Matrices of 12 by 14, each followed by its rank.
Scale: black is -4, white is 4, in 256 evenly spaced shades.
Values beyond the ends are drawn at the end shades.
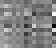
two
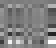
one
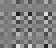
one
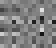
two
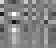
two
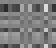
one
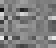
two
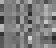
two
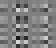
one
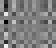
one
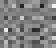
two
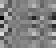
two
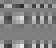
one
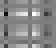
one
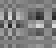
one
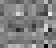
two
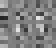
two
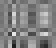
one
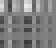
one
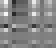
one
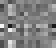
two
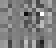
two
